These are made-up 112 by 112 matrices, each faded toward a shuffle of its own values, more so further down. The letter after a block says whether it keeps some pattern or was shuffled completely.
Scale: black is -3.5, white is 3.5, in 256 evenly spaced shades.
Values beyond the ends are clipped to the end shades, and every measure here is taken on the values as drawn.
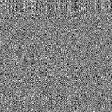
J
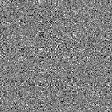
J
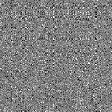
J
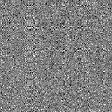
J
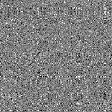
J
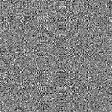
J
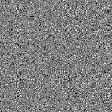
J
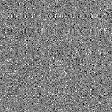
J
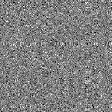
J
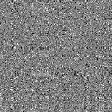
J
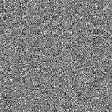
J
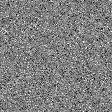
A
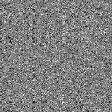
J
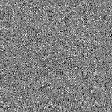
J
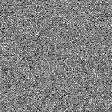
J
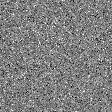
A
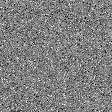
A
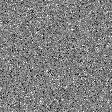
A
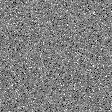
A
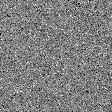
A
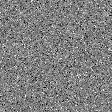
A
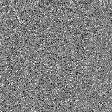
J
